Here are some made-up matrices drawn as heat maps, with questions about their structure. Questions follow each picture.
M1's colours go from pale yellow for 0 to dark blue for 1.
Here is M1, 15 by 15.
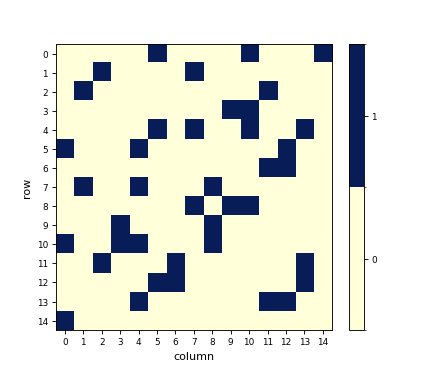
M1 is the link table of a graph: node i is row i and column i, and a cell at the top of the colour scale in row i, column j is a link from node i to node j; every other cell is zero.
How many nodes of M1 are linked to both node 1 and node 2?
0
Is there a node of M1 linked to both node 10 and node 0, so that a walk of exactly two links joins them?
no
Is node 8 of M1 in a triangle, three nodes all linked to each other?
no
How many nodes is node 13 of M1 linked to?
3
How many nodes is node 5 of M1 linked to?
3
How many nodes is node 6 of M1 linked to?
2
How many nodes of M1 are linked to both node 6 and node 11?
0
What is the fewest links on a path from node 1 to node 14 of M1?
5
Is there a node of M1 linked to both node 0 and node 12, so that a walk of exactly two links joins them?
yes
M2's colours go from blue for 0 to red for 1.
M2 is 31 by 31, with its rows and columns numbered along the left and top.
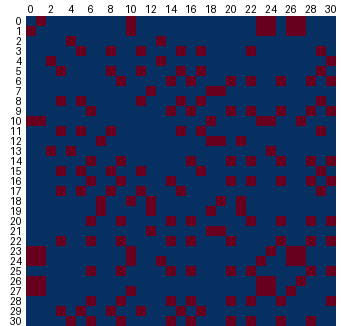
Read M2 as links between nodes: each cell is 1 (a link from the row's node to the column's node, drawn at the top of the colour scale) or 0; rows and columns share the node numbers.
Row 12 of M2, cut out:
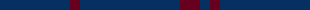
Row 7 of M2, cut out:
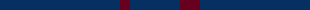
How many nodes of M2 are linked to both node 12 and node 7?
2
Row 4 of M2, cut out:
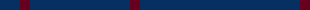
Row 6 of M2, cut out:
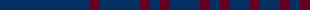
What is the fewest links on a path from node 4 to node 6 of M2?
2
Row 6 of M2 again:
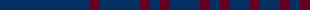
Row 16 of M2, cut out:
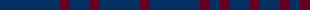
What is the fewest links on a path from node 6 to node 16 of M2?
1
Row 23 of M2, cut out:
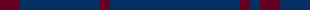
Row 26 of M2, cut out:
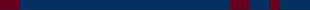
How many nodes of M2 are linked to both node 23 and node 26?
4
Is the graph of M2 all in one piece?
yes
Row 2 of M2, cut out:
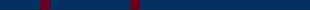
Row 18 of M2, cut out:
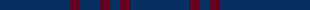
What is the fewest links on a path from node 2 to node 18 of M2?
4
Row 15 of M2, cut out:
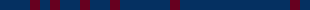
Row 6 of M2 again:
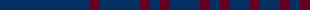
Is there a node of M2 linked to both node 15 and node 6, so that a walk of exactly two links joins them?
no
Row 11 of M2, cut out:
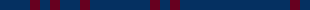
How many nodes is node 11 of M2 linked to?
6
